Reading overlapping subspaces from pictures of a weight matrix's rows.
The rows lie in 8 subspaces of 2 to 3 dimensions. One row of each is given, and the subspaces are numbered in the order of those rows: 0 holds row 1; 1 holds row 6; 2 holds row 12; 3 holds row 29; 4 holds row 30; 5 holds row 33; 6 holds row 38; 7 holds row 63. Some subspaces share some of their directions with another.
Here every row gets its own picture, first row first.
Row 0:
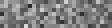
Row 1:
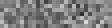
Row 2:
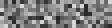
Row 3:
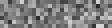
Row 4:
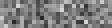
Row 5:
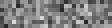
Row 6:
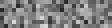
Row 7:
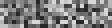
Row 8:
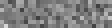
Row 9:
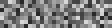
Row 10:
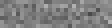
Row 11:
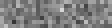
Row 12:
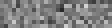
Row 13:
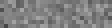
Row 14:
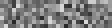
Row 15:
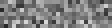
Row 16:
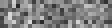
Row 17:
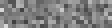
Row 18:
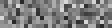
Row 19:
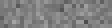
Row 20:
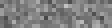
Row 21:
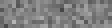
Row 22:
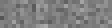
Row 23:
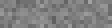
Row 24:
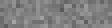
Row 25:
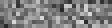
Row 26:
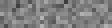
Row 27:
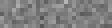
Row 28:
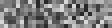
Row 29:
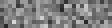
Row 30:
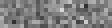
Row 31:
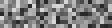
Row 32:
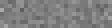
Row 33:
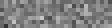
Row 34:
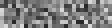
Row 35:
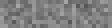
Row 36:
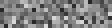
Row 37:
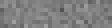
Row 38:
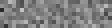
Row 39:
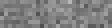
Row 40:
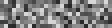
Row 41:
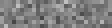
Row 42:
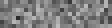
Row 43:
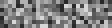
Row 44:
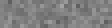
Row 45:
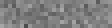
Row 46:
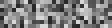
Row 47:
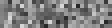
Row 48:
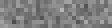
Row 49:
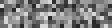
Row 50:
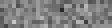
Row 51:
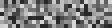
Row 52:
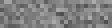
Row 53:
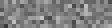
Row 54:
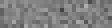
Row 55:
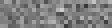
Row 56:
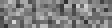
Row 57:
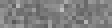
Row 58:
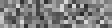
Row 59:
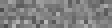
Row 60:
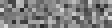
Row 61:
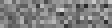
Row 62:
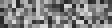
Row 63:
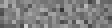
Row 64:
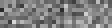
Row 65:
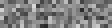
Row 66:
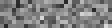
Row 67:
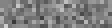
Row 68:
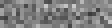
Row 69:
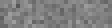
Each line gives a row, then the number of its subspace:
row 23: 7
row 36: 7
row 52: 2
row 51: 5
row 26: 4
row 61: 2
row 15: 6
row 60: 6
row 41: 7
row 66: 4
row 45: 7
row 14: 2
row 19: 6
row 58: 0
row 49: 1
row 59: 6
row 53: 5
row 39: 4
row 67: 7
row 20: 1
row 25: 1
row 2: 5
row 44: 3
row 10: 1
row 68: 1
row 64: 0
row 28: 0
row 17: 6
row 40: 2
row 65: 1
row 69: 3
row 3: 0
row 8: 0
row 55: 2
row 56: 3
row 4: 6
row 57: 5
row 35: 3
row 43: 3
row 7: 4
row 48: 2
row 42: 2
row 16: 3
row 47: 3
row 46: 1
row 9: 0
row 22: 1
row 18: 0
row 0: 7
